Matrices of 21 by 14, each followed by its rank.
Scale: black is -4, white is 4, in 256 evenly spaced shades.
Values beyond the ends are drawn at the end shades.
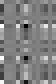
one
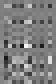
two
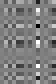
one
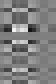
one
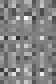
two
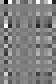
one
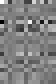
two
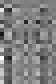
two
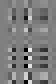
one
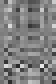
two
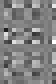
two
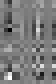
two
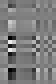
one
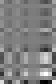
one
